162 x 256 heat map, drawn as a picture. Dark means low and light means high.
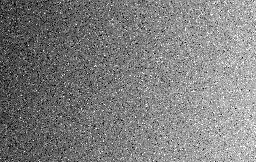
The grain is fine, like static. The histogram is bell-shaped. The field climbs toward the right. On average the colour sits 50% of the way up the scale. There are no regular stripes.
